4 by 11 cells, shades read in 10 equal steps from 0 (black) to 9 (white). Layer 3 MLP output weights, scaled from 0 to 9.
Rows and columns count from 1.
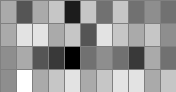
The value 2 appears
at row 3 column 4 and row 3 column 9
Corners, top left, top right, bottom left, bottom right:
6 4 5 7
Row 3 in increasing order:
0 2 2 3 4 4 4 5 5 6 6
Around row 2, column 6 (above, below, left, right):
7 4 7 8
